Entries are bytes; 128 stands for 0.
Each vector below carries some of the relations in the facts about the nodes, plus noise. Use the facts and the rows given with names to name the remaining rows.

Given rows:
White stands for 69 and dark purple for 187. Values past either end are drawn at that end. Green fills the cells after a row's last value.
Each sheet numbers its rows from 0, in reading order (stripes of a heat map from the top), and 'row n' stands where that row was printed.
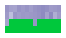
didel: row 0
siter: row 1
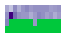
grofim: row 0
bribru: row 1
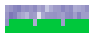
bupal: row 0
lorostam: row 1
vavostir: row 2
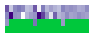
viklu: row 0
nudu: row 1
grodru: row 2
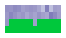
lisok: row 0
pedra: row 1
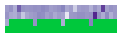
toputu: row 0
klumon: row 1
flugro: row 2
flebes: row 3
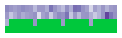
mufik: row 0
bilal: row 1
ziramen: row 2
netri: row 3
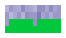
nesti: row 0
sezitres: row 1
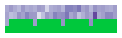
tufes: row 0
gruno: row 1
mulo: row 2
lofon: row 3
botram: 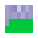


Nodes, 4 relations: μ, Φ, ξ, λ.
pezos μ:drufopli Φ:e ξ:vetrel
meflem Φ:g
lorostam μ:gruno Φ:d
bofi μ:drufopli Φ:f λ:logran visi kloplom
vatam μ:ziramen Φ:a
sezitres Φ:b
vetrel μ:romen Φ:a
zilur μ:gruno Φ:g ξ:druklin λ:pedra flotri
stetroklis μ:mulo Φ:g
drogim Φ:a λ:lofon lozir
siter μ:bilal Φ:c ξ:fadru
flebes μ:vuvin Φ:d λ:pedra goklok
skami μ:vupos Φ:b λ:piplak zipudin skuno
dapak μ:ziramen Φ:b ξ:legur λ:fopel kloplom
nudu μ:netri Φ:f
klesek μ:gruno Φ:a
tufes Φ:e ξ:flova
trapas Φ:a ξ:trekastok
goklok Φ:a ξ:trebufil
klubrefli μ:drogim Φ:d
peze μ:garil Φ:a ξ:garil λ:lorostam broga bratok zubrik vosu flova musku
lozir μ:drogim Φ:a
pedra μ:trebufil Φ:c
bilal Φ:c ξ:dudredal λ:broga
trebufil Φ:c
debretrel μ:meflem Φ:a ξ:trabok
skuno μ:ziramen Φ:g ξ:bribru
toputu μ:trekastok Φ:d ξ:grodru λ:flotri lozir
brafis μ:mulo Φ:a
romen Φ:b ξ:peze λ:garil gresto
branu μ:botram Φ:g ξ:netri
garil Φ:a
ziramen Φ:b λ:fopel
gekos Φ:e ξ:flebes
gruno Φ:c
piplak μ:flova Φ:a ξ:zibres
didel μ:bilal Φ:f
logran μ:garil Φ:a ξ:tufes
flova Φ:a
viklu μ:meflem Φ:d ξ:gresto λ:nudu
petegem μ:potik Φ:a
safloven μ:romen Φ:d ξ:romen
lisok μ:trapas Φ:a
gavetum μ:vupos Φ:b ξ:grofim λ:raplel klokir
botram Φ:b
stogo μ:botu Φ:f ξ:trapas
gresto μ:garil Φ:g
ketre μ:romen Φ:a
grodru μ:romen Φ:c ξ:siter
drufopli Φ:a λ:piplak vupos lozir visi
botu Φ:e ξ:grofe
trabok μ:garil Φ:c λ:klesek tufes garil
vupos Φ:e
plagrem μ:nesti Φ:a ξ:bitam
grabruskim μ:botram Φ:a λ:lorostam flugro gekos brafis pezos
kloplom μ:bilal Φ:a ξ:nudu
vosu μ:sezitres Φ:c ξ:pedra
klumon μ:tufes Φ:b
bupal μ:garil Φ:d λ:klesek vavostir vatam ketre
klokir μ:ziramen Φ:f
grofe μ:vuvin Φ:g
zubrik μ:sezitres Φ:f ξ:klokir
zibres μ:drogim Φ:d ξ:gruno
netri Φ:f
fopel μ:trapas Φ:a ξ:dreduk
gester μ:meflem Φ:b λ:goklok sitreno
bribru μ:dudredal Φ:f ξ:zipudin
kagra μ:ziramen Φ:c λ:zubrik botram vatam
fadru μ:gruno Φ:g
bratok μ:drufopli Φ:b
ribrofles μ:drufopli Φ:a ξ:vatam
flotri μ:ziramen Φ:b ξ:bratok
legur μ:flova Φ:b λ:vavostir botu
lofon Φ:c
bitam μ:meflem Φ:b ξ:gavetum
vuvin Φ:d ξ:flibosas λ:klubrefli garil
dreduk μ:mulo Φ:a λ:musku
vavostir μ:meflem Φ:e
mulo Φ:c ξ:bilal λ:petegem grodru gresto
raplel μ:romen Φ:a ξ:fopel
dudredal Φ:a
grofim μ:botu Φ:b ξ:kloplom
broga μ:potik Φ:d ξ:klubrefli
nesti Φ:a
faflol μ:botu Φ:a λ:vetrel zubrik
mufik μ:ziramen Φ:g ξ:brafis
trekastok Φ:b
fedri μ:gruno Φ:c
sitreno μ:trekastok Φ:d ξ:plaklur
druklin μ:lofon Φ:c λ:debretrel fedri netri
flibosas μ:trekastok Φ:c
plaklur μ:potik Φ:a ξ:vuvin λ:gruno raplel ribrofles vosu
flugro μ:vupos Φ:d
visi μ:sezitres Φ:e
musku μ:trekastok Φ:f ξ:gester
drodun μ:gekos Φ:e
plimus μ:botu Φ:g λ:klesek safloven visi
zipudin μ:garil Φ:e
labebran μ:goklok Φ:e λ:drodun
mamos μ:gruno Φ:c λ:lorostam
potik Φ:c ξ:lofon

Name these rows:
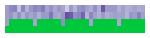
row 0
botu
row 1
safloven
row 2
kloplom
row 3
zilur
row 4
vupos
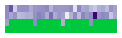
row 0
labebran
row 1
fadru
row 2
gekos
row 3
bitam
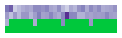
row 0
drodun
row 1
sitreno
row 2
gavetum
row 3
ketre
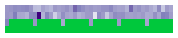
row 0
dreduk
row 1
plagrem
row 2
dapak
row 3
peze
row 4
skami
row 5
zipudin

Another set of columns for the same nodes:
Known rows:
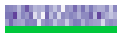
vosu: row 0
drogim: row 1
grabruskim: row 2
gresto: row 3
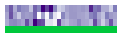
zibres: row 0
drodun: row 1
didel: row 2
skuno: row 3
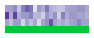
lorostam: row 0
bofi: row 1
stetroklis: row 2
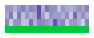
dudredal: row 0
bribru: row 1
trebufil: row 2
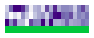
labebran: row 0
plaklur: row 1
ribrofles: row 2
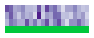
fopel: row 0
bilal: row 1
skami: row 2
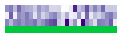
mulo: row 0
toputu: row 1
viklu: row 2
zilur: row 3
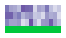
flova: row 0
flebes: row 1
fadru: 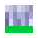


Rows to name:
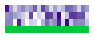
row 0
netri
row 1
romen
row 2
grofim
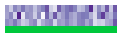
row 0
meflem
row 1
ziramen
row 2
mufik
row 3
garil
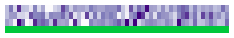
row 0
druklin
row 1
grodru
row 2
fedri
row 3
potik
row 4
vuvin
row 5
goklok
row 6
bitam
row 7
vetrel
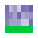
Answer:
botram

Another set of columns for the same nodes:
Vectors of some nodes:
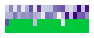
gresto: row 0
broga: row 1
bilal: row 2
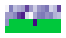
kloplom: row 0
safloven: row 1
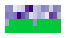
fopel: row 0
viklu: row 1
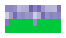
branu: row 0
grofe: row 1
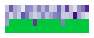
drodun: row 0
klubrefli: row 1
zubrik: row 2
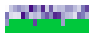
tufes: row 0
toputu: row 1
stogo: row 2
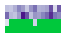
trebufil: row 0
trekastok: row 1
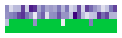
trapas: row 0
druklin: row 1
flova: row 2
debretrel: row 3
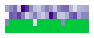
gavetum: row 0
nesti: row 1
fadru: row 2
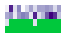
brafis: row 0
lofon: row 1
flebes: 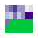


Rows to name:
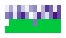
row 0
gekos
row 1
mulo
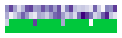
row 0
klokir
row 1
legur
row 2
zilur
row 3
gruno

